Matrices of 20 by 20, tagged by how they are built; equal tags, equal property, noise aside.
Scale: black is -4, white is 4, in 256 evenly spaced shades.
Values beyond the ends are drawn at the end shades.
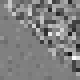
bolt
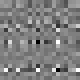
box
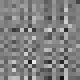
box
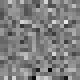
box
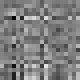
box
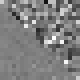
bolt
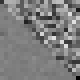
bolt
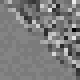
bolt
